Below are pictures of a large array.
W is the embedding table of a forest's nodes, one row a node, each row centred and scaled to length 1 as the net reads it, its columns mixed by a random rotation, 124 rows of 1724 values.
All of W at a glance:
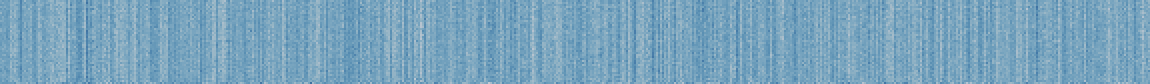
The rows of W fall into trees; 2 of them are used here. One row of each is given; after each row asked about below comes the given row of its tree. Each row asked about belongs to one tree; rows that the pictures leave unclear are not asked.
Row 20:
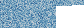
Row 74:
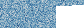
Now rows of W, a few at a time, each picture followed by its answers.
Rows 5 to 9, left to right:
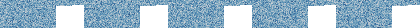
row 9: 74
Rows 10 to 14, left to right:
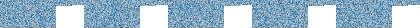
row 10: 20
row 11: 74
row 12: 74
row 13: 74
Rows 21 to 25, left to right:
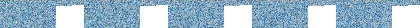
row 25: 74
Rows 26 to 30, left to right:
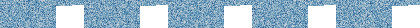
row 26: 74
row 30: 20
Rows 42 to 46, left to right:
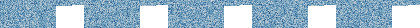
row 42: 20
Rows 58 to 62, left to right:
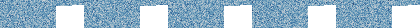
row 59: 74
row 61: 20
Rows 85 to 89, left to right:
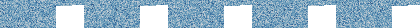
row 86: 74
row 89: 20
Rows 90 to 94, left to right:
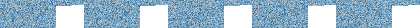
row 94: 74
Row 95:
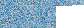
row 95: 20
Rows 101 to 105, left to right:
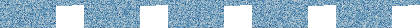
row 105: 74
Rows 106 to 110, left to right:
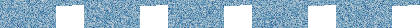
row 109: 74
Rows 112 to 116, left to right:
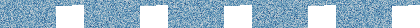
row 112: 20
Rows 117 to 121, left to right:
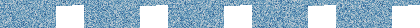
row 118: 20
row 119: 74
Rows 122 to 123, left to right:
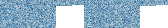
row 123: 20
